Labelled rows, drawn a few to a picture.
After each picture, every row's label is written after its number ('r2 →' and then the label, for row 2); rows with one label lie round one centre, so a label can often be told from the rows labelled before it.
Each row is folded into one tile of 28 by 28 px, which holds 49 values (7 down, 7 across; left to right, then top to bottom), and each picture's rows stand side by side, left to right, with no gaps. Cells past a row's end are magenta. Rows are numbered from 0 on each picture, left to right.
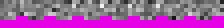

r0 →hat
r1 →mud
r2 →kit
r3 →kit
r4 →kit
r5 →kit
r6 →mud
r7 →mud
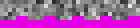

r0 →mud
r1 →kit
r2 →hat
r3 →hat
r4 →kit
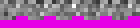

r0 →kit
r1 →kit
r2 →kit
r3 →kit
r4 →kit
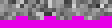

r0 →kit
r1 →hat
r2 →kit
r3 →kit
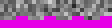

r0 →kit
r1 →hat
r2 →hat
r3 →mud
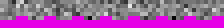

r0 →kit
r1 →mud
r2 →hat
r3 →mud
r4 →kit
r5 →mud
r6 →mud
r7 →mud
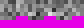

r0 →kit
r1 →mud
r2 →mud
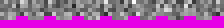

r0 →hat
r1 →hat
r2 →hat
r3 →hat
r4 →hat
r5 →kit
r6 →kit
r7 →hat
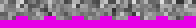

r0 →kit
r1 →hat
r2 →kit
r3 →kit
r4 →hat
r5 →hat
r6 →kit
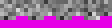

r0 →mud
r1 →mud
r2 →mud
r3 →hat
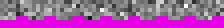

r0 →hat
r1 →mud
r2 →kit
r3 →mud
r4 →hat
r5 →kit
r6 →kit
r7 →hat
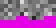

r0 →hat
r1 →mud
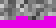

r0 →kit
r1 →mud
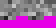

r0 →mud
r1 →mud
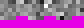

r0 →kit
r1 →kit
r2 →mud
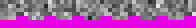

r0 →hat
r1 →hat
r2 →hat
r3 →mud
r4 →hat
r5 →kit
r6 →hat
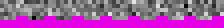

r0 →kit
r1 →mud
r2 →mud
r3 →hat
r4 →hat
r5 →kit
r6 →hat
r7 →hat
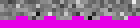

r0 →kit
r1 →mud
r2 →hat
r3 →mud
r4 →hat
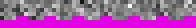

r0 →hat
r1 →mud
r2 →kit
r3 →hat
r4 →kit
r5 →hat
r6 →kit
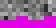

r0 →mud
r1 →hat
